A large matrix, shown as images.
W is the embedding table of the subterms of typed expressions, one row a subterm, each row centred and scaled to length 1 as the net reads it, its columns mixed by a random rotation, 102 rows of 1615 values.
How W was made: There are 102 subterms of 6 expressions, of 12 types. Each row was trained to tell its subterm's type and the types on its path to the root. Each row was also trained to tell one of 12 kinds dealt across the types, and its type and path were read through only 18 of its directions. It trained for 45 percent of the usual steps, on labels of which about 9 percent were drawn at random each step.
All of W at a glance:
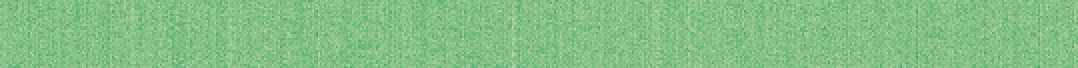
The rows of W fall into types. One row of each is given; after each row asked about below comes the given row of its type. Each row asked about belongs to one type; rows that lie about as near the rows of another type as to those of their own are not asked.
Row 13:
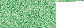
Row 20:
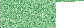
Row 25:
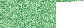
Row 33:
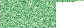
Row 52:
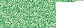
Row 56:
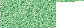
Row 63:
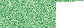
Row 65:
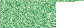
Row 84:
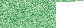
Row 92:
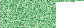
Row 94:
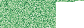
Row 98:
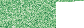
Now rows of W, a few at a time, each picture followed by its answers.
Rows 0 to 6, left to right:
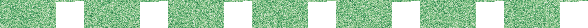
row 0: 92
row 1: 33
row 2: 20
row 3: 56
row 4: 63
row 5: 92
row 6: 20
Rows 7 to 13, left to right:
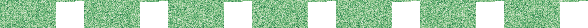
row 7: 13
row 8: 65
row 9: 52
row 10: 13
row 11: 63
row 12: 20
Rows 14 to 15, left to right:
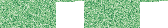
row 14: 56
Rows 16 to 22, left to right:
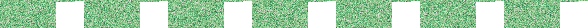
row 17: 84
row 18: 84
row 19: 25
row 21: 33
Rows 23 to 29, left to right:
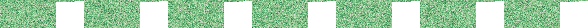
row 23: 56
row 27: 56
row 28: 65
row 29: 63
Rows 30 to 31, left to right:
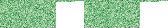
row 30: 20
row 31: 20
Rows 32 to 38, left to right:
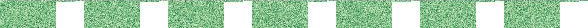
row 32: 98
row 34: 63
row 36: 84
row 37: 33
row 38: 92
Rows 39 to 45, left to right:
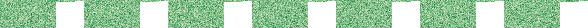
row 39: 65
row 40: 98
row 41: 98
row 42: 13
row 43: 20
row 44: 13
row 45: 63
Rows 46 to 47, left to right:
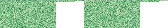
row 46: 13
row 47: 56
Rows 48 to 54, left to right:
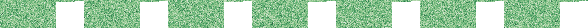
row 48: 65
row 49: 84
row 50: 94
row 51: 13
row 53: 94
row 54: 56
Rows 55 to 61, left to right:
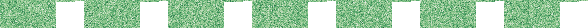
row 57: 63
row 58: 98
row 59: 33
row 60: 94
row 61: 84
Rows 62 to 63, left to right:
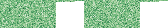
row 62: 20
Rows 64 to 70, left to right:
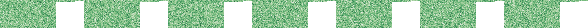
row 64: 33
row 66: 84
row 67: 20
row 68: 63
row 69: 56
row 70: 25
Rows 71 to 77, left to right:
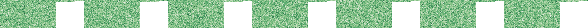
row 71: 84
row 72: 20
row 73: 13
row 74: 33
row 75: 52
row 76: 65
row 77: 92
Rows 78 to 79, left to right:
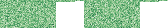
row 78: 33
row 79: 65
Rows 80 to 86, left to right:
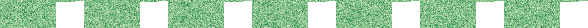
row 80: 65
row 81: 56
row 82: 84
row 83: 92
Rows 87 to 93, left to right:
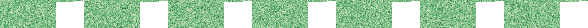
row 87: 98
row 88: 94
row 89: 52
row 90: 25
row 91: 84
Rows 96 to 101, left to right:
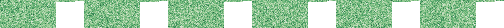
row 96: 52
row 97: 63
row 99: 33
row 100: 63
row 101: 92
